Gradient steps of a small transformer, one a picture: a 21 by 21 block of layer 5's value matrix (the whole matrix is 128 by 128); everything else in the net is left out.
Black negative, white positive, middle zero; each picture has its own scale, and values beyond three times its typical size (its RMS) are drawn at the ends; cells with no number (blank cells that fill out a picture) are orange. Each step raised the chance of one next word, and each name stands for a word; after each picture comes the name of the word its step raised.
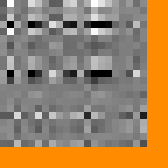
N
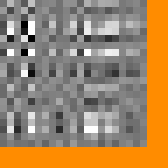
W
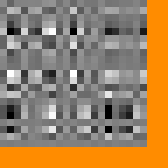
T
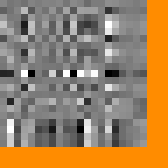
W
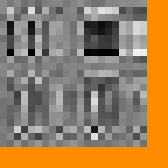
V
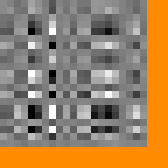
T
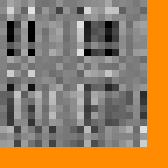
V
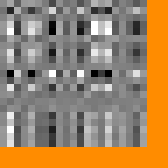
W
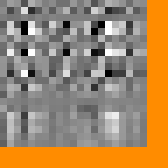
W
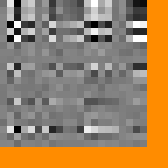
N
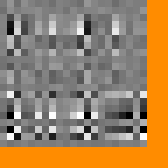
T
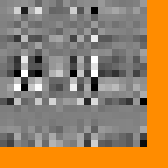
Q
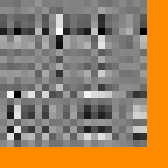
T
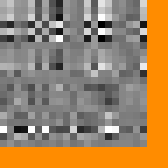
N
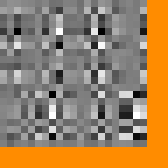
T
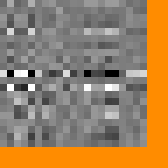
Q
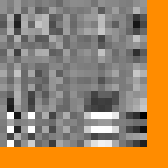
W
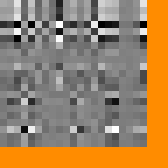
N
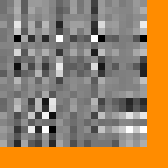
W
